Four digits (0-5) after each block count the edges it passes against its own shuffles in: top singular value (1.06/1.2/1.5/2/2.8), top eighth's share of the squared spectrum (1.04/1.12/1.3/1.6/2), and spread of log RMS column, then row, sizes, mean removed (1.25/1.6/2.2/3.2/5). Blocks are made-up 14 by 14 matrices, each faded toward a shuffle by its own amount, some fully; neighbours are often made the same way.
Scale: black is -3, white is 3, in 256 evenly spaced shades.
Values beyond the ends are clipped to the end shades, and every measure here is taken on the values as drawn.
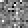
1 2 0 0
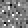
0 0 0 0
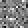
2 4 0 2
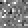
0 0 0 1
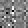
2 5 1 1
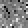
0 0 0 0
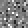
0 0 0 0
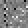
2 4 1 0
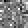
0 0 0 0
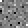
1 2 0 0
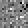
0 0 1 0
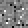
0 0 0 0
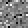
0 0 0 1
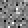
0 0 0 0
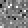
0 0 0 1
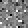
1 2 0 0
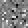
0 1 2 0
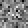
0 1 0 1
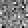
1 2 1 0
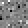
0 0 1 0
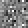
1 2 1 1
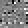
2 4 0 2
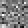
3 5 1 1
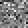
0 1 0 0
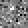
1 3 0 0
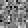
2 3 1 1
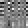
3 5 3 2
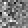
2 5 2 0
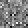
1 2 0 0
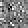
1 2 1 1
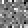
2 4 1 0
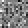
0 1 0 0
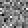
1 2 0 0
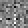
2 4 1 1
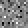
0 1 0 0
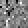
2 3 1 0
